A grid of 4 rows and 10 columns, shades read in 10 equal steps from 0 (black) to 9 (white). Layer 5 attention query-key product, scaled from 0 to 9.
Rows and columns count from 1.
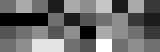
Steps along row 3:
up up down up down up down down down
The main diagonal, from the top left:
4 0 5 8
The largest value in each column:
4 6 8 8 6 5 9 5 6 4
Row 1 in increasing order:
1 1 2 4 4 5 6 6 6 7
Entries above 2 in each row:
7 4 8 10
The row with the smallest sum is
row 2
